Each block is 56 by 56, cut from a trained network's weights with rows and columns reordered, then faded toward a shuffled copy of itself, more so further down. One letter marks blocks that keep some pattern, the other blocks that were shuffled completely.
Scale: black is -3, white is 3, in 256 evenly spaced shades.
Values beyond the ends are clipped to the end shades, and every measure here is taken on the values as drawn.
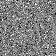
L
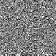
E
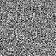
E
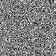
E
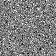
L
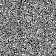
L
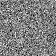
L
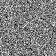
L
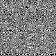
E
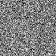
E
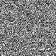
E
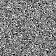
L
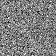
L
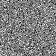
L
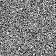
L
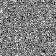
E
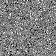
L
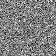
L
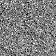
E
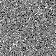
L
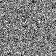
L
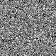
E
